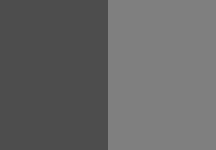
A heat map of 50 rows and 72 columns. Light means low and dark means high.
The table splits into one row of 2 panels. Panel 1,1: high, flat. Panel 1,2: middling, flat.
